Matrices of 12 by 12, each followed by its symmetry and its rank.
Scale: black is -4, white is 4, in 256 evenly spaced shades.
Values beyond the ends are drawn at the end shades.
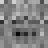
neither, rank two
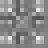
symmetric, rank two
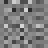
neither, rank two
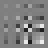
symmetric, rank one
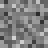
antisymmetric, full rank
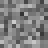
antisymmetric, full rank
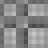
symmetric, rank one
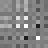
symmetric, rank two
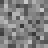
neither, full rank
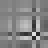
symmetric, rank one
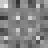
symmetric, rank two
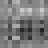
neither, rank two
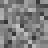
neither, full rank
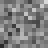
antisymmetric, full rank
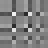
symmetric, rank one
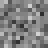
neither, full rank
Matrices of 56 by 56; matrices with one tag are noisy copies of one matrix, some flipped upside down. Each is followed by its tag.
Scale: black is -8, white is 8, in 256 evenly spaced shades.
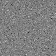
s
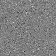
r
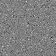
s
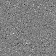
r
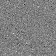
r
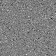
s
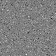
s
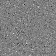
r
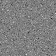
s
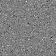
s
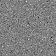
s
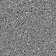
r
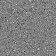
r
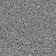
r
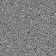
s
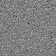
s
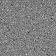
s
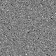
s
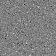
r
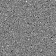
s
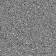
r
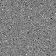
s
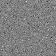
s
